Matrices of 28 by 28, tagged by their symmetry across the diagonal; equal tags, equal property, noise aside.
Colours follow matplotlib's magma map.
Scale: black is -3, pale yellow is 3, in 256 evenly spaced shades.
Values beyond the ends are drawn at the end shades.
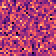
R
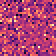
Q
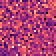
Q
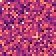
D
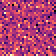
Q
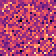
D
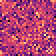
D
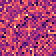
D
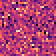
Q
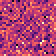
D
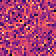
D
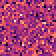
D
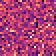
R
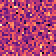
R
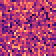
Q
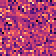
Q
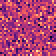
Q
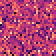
R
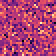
Q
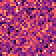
D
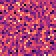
R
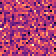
R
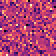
Q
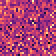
R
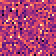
R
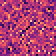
D
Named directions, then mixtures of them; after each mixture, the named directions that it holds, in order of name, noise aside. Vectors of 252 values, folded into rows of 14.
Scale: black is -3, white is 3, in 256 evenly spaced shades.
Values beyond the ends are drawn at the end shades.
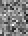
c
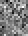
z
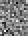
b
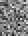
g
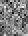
z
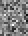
c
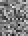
g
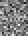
g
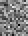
g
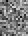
g, z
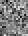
g, z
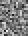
b, z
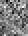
z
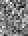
z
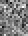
z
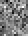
z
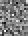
b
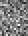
b, g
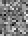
c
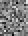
b, g
